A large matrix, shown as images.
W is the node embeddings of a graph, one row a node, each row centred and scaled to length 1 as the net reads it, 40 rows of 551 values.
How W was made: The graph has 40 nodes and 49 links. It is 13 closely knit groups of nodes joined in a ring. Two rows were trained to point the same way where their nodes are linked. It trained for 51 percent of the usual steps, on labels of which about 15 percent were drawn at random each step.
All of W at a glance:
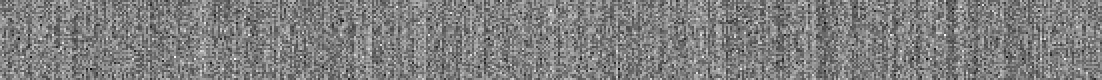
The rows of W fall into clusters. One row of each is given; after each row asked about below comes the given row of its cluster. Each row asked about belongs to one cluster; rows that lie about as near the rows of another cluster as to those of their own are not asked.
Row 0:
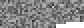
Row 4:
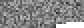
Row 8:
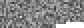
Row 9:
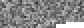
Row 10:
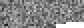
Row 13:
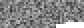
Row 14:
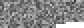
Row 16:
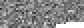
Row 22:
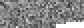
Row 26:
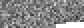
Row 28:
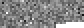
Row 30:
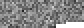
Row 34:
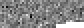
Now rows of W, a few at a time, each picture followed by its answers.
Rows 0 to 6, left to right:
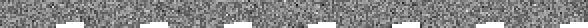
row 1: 4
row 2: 0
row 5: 26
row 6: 8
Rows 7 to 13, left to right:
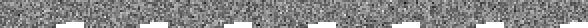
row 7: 4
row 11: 22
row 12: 9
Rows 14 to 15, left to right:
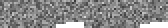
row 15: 16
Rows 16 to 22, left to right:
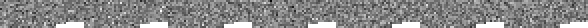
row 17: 13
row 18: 0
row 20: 34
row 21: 34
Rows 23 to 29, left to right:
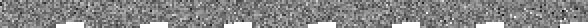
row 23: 34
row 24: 22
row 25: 30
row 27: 30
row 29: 13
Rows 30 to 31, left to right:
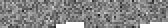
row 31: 16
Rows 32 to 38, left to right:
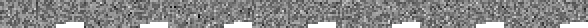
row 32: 14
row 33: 9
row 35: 14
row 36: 8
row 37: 28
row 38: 28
